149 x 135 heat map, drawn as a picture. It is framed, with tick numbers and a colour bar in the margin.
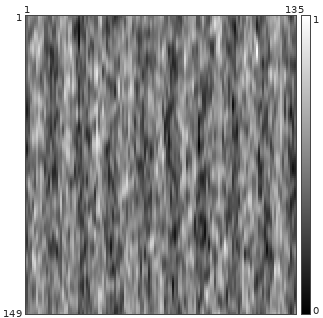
Grain: streaks running down. Slope: none. Stripes: upright, repeating 9 times. Histogram: bell-shaped.
